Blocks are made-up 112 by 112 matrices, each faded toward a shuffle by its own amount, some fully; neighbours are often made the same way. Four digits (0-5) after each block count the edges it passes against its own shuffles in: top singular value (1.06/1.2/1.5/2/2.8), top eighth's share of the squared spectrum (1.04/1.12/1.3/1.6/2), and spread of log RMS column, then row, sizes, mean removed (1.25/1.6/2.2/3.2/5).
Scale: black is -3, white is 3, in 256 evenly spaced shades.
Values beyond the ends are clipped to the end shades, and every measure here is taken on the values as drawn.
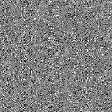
4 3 2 1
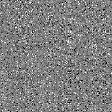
4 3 2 1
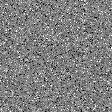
3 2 1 0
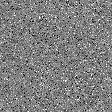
2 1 0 0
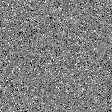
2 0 0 0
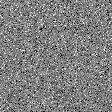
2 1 0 0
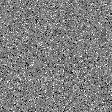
2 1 0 0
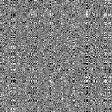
5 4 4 3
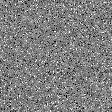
2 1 0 0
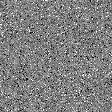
3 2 1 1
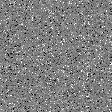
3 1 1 0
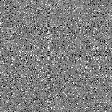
4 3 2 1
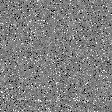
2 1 0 0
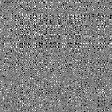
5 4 3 3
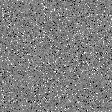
2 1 0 0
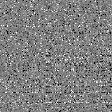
4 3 2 2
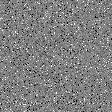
2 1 0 0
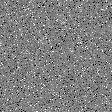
0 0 0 0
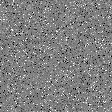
0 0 0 0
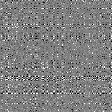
5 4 3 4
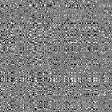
5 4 3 4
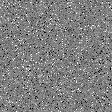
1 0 0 0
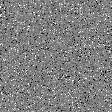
2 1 0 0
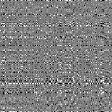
5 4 3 4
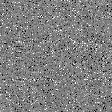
3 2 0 1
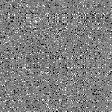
4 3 2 3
